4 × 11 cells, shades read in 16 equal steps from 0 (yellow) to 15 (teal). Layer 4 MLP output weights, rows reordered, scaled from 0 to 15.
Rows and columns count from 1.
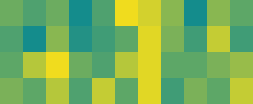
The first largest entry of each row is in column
4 2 5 8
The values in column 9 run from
8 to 15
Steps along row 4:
up down up down up down up down up down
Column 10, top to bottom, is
7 3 8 10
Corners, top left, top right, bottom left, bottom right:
9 10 8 3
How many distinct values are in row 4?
7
